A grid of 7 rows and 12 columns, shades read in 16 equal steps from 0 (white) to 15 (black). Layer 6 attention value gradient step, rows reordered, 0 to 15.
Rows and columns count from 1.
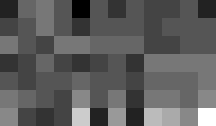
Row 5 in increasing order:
8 9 9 9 9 10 10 10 10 10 11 11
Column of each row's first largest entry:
5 5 3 1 2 8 6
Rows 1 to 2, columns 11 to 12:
10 13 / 10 10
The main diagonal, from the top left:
13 10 11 11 9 10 6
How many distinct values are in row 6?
6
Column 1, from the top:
13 11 8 12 10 8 7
